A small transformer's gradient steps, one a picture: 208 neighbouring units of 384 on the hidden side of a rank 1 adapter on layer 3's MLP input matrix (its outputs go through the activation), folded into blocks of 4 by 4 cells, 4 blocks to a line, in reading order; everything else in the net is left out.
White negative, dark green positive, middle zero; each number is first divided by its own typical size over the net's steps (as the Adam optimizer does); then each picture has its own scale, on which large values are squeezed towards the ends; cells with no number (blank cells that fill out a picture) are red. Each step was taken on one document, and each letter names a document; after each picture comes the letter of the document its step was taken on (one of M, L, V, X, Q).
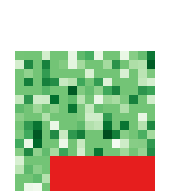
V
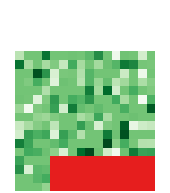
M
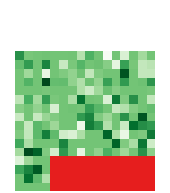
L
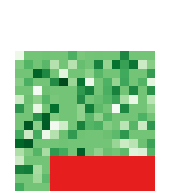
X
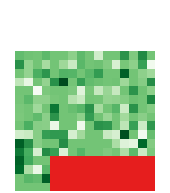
L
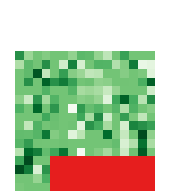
L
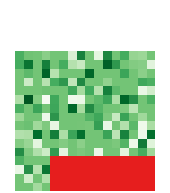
V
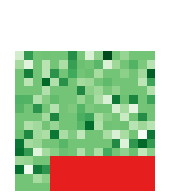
L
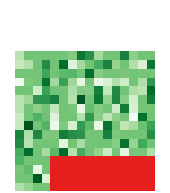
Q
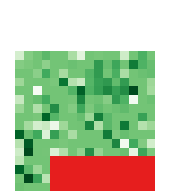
X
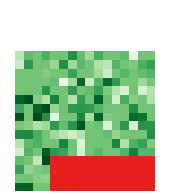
Q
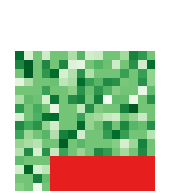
V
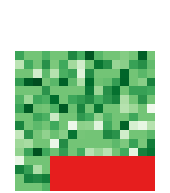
M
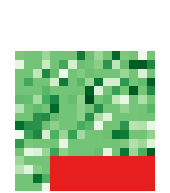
M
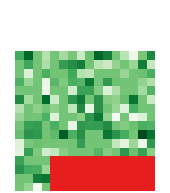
V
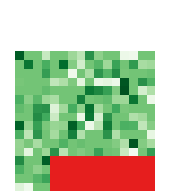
Q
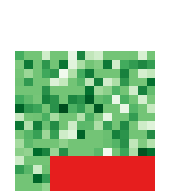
M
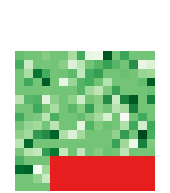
L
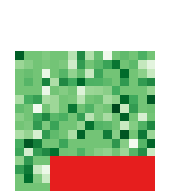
L
